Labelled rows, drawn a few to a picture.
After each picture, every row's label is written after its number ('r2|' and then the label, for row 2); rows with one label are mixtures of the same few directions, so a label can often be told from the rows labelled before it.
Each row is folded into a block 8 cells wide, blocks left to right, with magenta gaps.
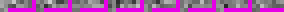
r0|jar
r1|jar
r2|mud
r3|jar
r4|jar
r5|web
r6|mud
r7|mud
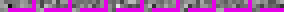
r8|mud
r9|web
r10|mud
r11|jar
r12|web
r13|web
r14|mud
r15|mud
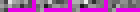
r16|jar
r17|jar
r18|jar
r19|web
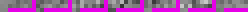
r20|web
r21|jar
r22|jar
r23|web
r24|jar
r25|jar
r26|mud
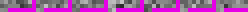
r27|mud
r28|mud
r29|jar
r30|jar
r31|web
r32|web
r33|mud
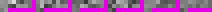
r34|jar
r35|web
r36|jar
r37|jar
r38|web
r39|mud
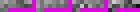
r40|mud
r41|jar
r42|web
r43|mud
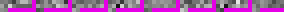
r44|jar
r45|mud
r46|mud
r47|web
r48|mud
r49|mud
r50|web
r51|web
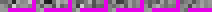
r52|web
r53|jar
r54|web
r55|jar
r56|web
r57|web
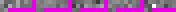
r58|web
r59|jar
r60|jar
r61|mud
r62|mud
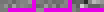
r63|web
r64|mud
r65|jar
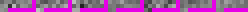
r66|web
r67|mud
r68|mud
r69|jar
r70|jar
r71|jar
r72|jar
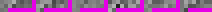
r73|web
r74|web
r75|web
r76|web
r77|jar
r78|web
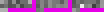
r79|mud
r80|jar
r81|mud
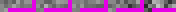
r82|web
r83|jar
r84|jar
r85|mud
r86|jar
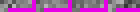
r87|web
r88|mud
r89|jar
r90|web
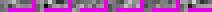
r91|jar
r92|jar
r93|mud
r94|web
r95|jar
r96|jar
